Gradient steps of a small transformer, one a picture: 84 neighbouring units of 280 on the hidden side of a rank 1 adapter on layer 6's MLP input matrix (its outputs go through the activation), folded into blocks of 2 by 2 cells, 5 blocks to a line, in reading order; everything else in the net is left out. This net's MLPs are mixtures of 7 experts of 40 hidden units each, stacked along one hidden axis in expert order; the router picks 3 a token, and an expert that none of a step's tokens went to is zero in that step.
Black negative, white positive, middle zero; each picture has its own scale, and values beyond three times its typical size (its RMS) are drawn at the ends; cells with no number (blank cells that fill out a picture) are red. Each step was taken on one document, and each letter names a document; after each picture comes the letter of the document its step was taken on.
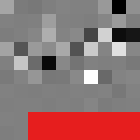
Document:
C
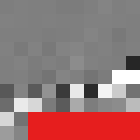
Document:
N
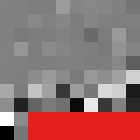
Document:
N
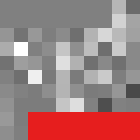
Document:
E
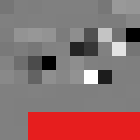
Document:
C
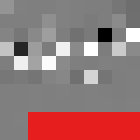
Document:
C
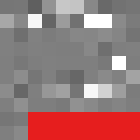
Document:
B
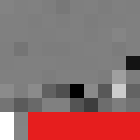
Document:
N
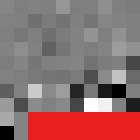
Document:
N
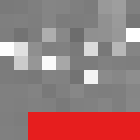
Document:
C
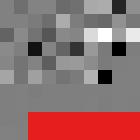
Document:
C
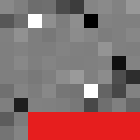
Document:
B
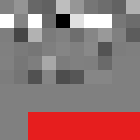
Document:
B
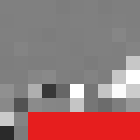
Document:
N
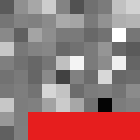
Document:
E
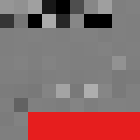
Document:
B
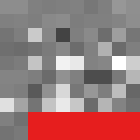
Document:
E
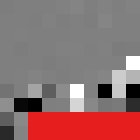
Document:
N
